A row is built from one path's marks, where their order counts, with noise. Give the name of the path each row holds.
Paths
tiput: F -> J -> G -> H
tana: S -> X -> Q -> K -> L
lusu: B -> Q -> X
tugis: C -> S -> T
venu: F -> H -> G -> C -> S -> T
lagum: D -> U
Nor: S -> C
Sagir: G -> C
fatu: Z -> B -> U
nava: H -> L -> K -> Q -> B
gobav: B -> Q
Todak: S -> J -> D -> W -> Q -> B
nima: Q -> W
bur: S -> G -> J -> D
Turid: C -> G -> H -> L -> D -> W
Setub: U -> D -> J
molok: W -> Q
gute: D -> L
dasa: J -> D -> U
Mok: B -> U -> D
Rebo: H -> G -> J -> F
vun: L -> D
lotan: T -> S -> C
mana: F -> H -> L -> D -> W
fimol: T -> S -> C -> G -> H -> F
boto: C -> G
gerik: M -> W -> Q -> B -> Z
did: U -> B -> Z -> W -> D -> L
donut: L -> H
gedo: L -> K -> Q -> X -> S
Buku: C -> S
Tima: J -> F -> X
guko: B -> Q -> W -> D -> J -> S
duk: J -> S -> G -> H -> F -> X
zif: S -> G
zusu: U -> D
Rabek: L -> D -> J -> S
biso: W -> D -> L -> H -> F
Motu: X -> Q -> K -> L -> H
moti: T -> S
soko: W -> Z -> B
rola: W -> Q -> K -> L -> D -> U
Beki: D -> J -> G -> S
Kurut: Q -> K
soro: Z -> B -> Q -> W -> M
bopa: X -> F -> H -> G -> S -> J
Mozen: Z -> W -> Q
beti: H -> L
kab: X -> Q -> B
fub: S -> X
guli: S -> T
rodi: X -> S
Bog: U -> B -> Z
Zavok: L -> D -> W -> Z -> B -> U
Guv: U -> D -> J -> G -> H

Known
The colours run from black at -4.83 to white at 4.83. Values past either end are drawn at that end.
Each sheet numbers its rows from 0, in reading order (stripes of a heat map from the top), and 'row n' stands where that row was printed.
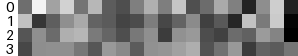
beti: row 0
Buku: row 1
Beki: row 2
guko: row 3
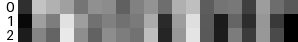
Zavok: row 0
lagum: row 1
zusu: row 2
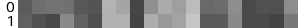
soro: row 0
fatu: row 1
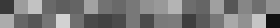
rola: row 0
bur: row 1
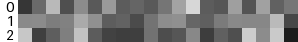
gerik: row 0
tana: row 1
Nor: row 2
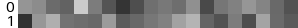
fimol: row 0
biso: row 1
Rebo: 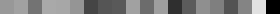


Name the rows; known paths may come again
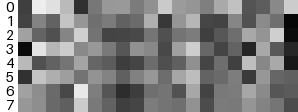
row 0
Kurut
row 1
Guv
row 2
bur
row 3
gute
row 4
tugis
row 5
Zavok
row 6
lotan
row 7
fimol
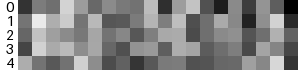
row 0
Setub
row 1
beti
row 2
Motu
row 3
Rabek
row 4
fub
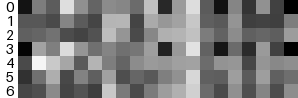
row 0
zusu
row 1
fatu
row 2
Mozen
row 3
lagum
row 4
gedo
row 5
gerik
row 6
soko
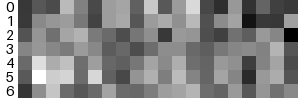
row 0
Bog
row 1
gobav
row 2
Beki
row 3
tana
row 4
nava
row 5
donut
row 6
rola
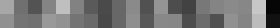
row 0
duk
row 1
Turid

